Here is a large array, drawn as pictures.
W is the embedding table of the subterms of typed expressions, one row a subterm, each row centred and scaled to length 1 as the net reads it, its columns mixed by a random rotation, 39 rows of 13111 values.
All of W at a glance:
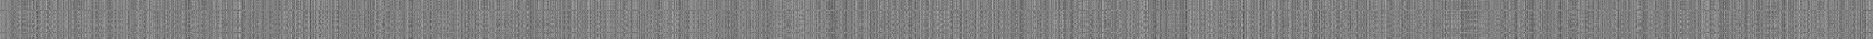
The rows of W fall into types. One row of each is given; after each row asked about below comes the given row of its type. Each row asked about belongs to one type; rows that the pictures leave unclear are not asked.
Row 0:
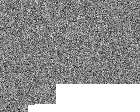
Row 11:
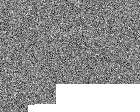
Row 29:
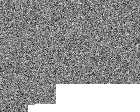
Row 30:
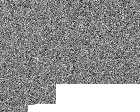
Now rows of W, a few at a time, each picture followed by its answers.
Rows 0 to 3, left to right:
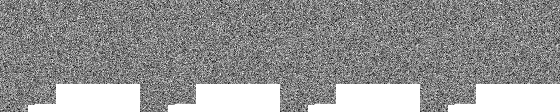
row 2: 29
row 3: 29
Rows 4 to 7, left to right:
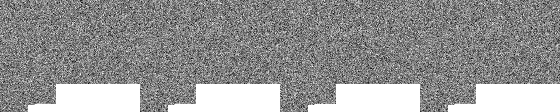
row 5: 29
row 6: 11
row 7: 29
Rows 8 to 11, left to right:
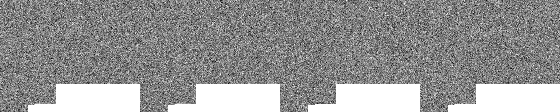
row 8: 29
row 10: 0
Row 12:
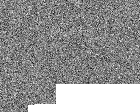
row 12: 11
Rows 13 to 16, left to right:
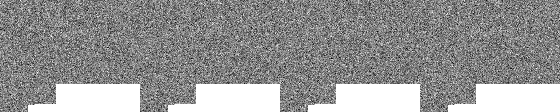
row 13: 0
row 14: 29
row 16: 11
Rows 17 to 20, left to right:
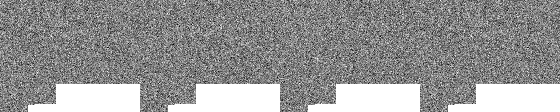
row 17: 0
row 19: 30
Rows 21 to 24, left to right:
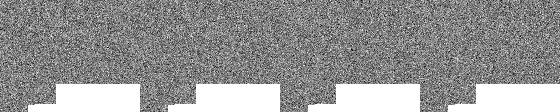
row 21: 0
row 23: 30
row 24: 30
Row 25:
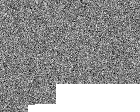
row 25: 0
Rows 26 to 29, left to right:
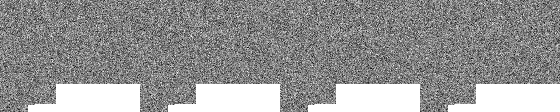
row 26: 0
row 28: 11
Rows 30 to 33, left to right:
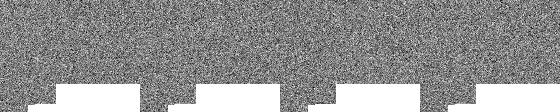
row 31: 29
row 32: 0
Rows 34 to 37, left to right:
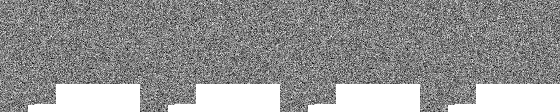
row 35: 29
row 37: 0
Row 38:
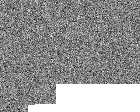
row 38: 0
